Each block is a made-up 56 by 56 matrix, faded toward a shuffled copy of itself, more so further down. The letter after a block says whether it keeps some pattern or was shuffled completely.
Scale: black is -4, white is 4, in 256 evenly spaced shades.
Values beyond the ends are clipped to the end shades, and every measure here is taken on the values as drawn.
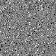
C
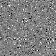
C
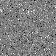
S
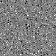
C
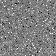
S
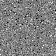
S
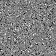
S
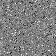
S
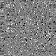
C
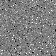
S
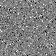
S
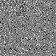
C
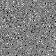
C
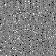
C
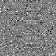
C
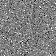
S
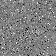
S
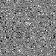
C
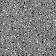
S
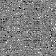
C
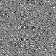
C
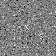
C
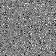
S
